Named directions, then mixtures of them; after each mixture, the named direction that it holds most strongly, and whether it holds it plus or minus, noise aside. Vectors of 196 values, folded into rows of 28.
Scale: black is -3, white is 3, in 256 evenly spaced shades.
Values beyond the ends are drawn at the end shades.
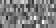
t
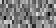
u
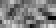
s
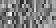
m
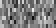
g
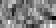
s, plus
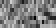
s, plus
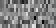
t, minus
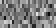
u, plus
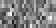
m, plus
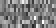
t, plus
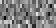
u, plus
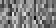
m, minus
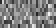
u, minus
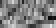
s, plus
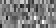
t, plus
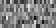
t, minus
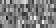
t, plus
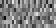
u, plus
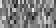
g, plus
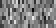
g, minus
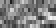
s, minus
